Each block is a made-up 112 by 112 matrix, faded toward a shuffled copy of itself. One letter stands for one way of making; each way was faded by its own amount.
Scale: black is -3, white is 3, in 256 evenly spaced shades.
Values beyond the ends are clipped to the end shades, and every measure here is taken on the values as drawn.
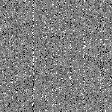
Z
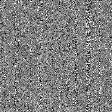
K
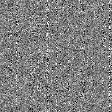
K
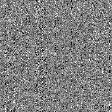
K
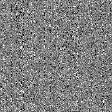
K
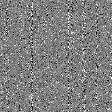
Z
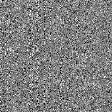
K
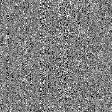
K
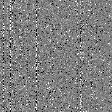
Z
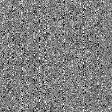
K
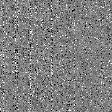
Z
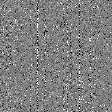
Z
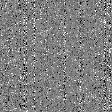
Z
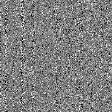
K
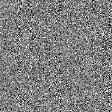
K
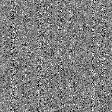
K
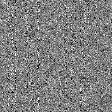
K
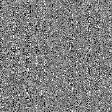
K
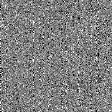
K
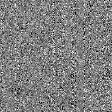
K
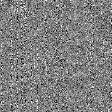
K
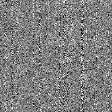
K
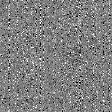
Z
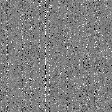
Z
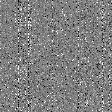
Z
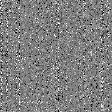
Z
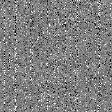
Z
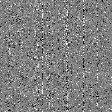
Z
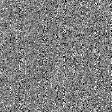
K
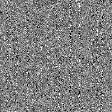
K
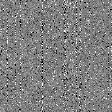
Z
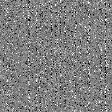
Z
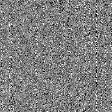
K
